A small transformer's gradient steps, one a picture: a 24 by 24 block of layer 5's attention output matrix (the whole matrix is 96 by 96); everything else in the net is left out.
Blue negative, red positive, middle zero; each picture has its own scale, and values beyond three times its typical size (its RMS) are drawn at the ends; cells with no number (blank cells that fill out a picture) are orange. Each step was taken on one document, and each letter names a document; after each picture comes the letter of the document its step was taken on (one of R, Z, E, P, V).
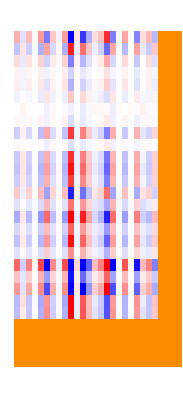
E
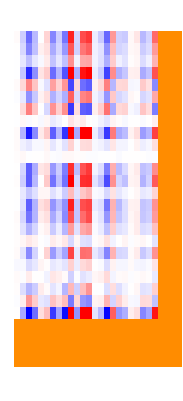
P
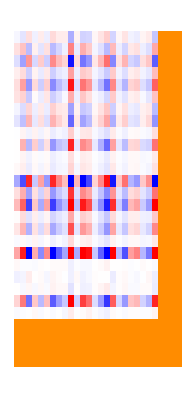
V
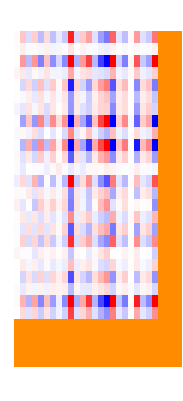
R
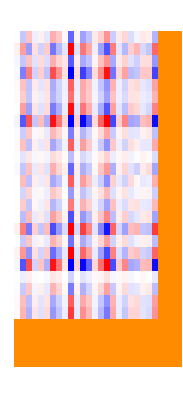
V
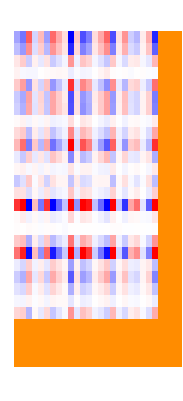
V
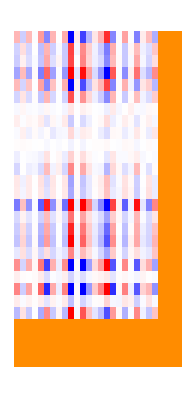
E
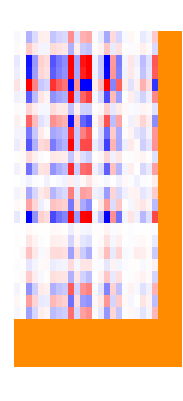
P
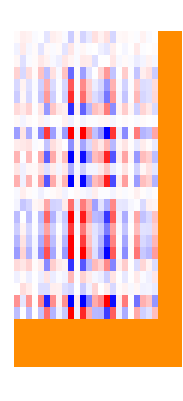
E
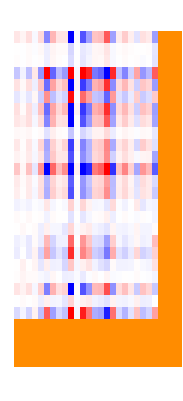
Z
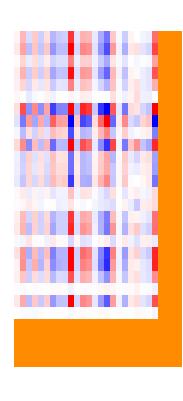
V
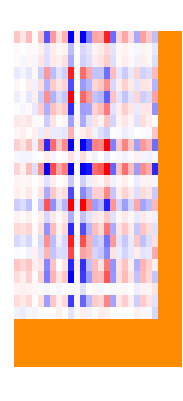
Z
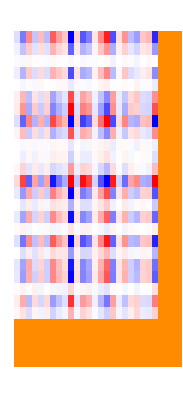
V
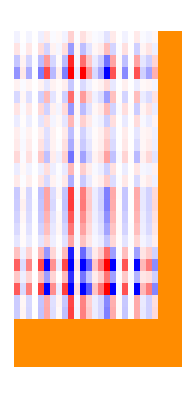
E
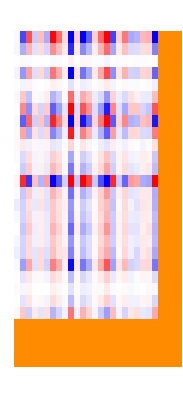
V
